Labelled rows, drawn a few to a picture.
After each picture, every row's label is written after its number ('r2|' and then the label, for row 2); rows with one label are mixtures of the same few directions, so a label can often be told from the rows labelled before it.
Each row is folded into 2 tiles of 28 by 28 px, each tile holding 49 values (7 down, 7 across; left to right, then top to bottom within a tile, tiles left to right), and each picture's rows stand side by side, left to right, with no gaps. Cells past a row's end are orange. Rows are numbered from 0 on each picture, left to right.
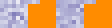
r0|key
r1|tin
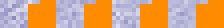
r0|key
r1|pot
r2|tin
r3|key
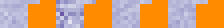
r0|tin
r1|tin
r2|key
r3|pot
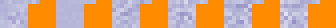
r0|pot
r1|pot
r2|key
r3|key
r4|tin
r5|tin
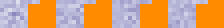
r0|key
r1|tin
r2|key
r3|pot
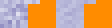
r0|pot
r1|key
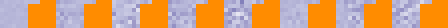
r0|pot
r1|tin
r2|tin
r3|tin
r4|key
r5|pot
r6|key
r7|key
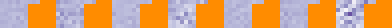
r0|key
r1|tin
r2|tin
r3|pot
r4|key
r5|tin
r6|key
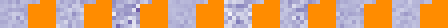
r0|key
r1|pot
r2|tin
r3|pot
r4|tin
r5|key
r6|tin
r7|key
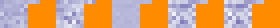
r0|tin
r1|pot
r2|tin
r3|tin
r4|tin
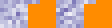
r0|pot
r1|key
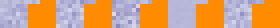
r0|pot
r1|pot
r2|tin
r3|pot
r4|pot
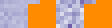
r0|tin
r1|pot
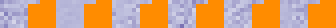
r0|tin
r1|key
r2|tin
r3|pot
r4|key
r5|key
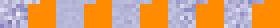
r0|pot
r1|key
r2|tin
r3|key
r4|pot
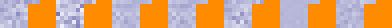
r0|pot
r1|tin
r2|tin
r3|tin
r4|pot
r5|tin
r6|pot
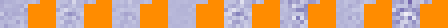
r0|tin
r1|key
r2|key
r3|tin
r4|key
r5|key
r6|key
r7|key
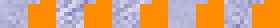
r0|pot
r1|key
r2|key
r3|pot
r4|pot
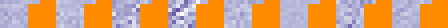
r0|tin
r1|tin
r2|tin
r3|key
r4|pot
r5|key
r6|pot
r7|key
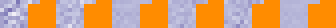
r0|key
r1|pot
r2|tin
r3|pot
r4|pot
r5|tin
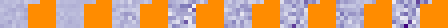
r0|pot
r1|tin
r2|key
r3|tin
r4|pot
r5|pot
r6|tin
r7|pot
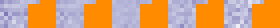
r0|tin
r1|tin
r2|pot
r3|pot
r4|pot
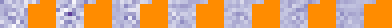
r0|pot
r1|key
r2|key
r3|tin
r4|key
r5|key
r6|tin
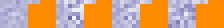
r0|key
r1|key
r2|key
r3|pot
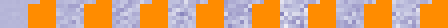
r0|key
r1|tin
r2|key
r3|key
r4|tin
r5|tin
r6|pot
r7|tin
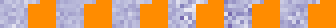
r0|pot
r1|tin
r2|pot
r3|key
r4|tin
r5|pot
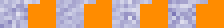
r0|pot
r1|key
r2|key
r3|tin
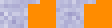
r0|tin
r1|key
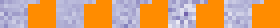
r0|tin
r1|pot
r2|pot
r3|pot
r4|tin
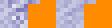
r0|key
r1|key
